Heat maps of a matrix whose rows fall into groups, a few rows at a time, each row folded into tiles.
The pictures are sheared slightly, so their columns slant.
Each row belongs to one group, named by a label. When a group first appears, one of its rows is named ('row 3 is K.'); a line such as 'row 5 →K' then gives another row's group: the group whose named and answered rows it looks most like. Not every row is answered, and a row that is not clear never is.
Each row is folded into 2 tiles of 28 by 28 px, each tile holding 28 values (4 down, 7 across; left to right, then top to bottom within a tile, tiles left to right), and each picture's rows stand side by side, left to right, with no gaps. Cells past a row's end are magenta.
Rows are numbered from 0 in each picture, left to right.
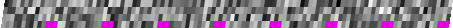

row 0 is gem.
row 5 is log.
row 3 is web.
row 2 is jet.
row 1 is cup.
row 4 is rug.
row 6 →gem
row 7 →cup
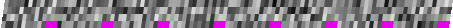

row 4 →log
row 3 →log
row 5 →web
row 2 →web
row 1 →jet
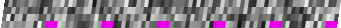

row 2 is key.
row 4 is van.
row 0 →rug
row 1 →log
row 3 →web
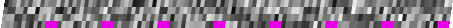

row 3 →key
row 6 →gem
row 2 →van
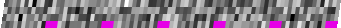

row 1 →cup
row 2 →log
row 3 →log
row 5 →van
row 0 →web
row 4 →rug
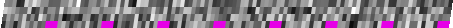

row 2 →key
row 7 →jet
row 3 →key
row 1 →van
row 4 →web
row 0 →key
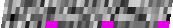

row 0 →van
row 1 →cup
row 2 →cup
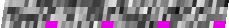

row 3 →jet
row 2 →gem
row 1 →rug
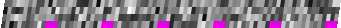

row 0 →cup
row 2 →van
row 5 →rug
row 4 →jet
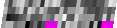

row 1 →rug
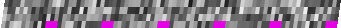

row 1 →jet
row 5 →jet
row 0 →rug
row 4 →gem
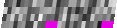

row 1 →cup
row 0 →key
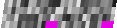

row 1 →van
